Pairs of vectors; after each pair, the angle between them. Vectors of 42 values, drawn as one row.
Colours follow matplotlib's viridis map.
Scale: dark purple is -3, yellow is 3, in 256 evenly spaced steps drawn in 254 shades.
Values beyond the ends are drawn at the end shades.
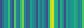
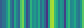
nearly parallel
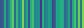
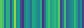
partly opposed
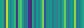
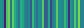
partly aligned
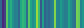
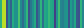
nearly opposite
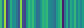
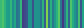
partly aligned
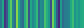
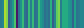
nearly opposite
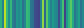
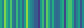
nearly parallel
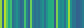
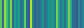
nearly parallel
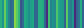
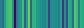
partly opposed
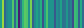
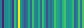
nearly opposite
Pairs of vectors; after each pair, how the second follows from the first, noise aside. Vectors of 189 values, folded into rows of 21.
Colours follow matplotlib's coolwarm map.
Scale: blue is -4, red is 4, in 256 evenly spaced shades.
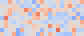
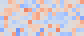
copied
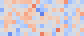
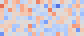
shuffled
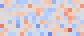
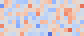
copied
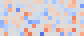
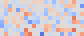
copied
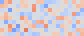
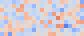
shuffled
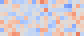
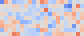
copied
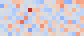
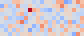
copied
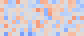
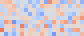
shuffled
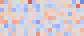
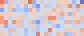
copied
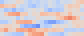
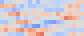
copied
